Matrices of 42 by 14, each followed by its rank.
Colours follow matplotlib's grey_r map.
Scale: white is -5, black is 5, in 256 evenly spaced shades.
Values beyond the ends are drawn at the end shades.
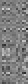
three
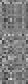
three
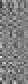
three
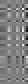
one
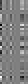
one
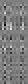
two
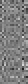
three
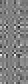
two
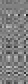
two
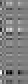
one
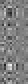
two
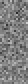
full rank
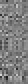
three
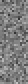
full rank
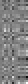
two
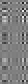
one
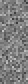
full rank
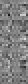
three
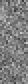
full rank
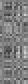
two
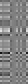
one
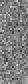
full rank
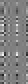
one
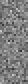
full rank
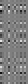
one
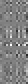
two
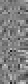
three
